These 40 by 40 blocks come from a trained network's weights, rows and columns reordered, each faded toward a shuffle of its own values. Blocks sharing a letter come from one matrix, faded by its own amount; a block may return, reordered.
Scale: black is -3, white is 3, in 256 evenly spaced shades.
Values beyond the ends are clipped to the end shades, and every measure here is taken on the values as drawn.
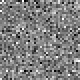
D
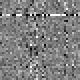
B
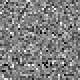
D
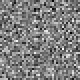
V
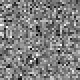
V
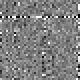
B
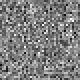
V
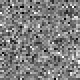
D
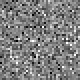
D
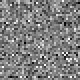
D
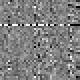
B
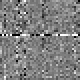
B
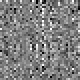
B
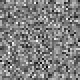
V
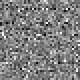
D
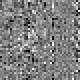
B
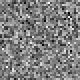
V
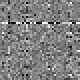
B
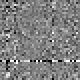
B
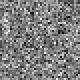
V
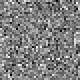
D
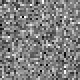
V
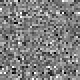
D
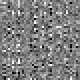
B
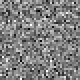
V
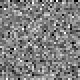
D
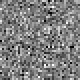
V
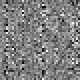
B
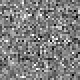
D
